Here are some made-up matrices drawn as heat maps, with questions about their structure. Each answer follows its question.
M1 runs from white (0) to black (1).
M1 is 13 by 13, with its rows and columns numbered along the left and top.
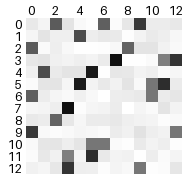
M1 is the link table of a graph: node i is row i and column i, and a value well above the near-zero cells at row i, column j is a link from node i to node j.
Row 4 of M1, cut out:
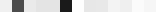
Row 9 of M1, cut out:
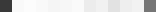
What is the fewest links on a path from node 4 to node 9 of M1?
5
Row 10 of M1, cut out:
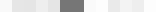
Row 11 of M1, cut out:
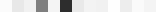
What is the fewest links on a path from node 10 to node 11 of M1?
2
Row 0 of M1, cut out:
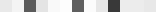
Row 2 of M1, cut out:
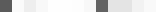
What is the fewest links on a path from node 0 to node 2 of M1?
1
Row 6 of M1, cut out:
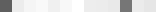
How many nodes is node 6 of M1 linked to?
2
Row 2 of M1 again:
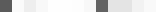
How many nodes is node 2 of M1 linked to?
2
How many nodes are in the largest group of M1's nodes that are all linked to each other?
2
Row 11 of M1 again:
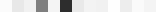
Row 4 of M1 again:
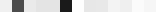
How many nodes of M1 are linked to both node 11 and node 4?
1
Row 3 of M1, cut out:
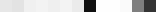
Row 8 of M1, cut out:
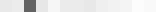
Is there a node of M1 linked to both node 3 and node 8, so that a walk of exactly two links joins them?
no
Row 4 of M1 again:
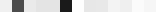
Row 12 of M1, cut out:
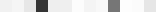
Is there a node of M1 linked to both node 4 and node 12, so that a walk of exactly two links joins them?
no
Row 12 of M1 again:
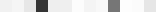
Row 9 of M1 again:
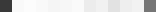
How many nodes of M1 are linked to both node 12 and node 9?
0
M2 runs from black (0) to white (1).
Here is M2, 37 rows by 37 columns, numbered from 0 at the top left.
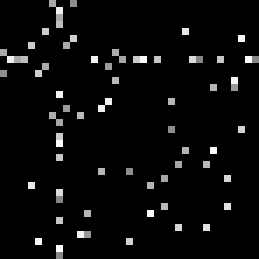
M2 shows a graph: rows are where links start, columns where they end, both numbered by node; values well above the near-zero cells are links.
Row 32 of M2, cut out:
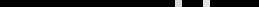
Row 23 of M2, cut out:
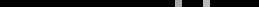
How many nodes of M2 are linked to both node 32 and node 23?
2
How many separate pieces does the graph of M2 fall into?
3
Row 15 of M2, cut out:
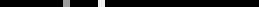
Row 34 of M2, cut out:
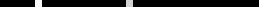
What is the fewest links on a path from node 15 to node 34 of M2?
4
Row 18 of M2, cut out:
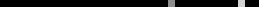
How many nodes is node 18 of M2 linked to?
2
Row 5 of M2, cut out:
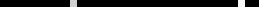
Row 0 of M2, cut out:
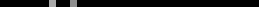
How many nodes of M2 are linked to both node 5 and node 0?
1
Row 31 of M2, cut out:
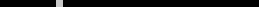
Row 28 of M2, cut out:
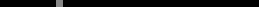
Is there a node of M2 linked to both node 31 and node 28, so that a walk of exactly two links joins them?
yes
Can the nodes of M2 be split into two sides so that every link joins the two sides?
no
